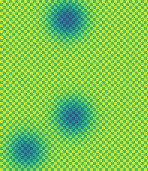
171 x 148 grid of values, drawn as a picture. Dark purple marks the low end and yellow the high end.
Dips: three. Odd rows or columns: none. Average level on the scale: 80%.
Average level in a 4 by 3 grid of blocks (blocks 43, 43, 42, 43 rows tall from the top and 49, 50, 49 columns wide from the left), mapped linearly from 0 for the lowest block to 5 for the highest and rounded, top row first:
505
555
515
145
